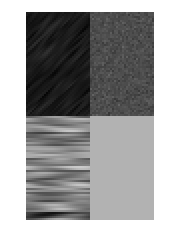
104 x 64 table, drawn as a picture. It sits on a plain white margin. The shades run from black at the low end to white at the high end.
It is made of 2 by 2 panels. Panel 1,1: very low, slanting up to the right, faint in contrast. Panel 1,2: low, fine-grained, faint in contrast. Panel 2,1: middling, streaked across, strong in contrast. Panel 2,2: high, flat.
